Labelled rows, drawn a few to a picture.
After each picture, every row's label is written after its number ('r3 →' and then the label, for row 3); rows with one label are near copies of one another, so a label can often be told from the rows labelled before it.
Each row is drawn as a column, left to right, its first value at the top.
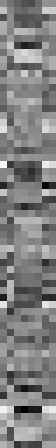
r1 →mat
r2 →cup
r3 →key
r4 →key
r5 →key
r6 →key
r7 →mat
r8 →mat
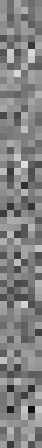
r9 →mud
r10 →key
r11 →mud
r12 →mat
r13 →key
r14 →cup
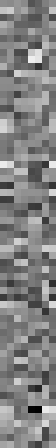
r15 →mat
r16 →mat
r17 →mud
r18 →mud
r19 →key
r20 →key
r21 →cup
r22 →mat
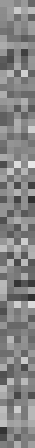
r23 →cup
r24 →mud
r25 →mat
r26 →mud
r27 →mat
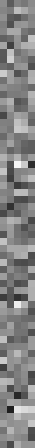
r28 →mud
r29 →key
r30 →mat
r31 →mat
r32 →cup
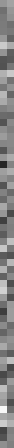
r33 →cup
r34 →mud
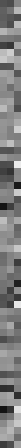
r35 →key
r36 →key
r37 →mat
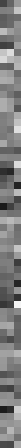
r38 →key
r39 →key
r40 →mat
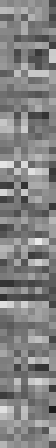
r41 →mat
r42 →mat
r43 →mud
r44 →mat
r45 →mud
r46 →mud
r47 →mud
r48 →key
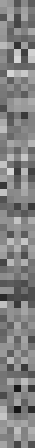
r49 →mat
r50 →mud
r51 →key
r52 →mud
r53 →key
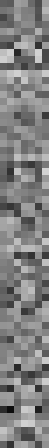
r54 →key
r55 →key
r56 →mud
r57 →cup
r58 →cup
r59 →key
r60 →mud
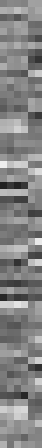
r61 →mat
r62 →mat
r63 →mat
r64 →mat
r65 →mud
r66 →mud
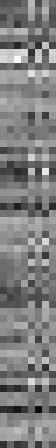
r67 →key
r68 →key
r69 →key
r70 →key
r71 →mud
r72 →key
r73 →mud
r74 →key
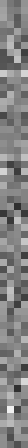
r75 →mud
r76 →cup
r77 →key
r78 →mud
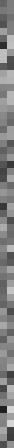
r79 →key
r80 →cup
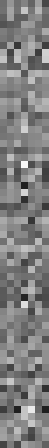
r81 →key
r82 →mud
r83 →key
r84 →mat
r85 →cup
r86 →mud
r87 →key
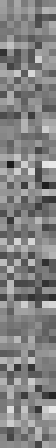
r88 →mud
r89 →cup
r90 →mud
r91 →mat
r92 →mud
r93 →key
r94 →mat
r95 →mat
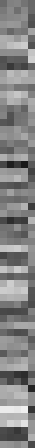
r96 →cup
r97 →cup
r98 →cup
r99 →cup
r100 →key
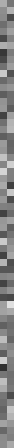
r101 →mud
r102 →mat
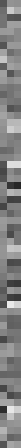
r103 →key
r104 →mat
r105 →mat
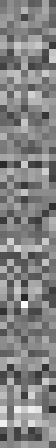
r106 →cup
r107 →mud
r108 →cup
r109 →mat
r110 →cup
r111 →cup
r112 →mud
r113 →key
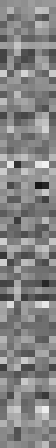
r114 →mud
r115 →mat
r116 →cup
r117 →mud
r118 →mud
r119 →mat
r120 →mat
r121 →mud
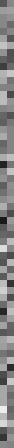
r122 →cup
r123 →mud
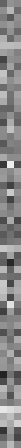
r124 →cup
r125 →mat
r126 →cup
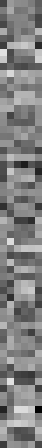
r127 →key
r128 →mud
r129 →cup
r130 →cup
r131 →cup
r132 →key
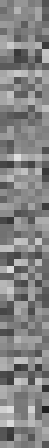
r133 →cup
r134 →cup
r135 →mud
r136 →mud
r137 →cup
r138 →mud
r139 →key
